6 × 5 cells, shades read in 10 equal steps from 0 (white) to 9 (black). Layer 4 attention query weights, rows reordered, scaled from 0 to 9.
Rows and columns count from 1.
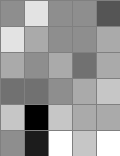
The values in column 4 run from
2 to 5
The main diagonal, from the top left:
4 3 3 3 3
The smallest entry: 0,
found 2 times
